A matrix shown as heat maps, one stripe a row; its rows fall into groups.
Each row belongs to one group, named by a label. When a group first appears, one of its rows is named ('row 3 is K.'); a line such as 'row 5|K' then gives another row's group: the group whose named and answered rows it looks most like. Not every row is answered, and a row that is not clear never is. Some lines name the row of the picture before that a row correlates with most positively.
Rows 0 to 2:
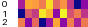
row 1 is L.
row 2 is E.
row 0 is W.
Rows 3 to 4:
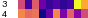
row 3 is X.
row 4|E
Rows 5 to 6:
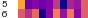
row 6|E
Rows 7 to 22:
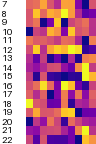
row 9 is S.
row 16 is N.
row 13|X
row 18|E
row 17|E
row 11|N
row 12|W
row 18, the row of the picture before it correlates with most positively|5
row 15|X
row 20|L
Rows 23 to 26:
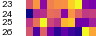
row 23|W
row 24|L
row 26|X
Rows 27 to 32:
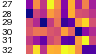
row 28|L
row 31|S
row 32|W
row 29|S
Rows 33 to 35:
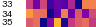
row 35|S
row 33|X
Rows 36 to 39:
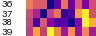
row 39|L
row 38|X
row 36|E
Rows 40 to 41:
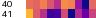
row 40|N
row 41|E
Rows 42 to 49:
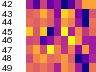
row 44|N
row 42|X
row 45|E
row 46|W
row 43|N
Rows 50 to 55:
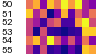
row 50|W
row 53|X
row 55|X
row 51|E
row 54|L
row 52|S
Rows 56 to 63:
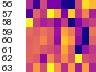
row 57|L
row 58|E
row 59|N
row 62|W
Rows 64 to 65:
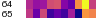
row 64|S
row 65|X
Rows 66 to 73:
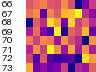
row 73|E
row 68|L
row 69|S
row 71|L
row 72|X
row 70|N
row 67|W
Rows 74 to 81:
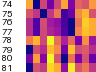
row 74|E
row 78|L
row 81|L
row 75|S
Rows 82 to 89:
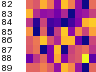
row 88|S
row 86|N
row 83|E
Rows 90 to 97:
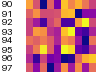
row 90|W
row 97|E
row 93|N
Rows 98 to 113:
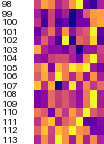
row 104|S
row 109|S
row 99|X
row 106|L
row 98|N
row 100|X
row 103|E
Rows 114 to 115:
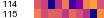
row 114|S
